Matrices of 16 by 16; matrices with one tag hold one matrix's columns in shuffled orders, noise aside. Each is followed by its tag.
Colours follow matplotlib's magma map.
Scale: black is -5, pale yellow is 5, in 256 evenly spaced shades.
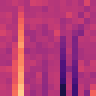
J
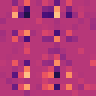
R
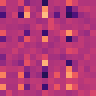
R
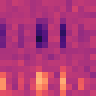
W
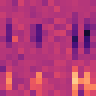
W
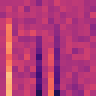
J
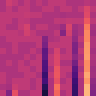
J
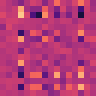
R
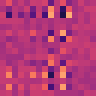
R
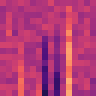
J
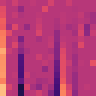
J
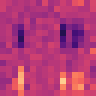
W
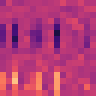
W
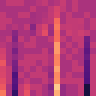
J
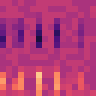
W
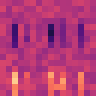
W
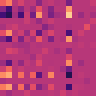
R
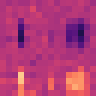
W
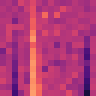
J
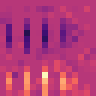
W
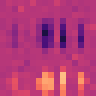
W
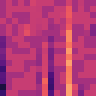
J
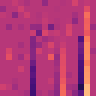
J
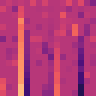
J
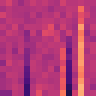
J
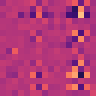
R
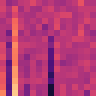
J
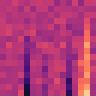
J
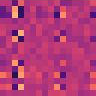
R
